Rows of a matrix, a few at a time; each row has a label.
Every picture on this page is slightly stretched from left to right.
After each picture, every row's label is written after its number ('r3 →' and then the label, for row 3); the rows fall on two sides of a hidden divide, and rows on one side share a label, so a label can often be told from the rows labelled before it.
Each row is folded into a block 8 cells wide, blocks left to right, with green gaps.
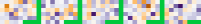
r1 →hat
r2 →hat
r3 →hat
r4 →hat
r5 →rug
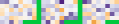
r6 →hat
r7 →hat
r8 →hat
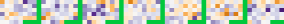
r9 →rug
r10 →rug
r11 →hat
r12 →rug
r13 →hat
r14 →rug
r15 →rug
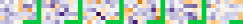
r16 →hat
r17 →hat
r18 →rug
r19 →hat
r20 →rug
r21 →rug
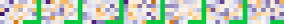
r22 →hat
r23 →hat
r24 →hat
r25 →rug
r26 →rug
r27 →hat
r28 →rug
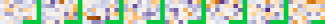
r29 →hat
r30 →hat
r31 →rug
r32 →rug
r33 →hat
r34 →rug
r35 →hat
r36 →hat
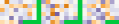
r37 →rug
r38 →hat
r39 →hat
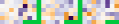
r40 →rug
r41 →rug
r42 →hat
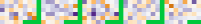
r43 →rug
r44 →hat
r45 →hat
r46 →hat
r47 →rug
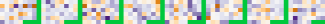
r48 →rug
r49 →hat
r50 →rug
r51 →rug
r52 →hat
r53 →rug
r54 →hat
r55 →hat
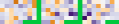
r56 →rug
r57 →hat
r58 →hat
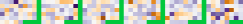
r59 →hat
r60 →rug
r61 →hat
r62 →rug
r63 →rug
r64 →hat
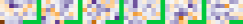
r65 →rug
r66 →rug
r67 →hat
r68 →hat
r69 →hat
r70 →rug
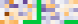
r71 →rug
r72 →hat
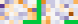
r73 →rug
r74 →rug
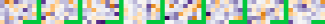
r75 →rug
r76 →hat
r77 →hat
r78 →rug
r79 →hat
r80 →rug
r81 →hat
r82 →rug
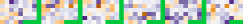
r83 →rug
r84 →hat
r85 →hat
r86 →rug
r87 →hat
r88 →hat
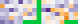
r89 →hat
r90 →rug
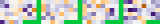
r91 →hat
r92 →rug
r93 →hat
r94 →hat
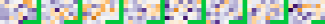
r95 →hat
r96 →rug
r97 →rug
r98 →rug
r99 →hat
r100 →hat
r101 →hat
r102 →hat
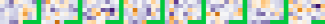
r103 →hat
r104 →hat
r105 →hat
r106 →rug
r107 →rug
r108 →rug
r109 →hat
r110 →rug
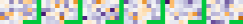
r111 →rug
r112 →hat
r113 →hat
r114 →hat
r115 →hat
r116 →rug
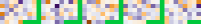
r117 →rug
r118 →rug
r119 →rug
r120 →rug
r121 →rug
